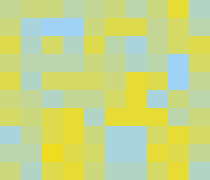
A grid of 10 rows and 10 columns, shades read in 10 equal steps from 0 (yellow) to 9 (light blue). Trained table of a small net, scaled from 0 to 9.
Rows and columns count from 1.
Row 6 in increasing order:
1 3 4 4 5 5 5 6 7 8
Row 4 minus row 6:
0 1 -1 1 -1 2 6 -2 5 -3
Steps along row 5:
up down same same up down up up down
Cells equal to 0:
1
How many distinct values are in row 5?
7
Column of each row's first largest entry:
10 3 7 9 9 8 5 1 6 2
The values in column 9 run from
1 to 9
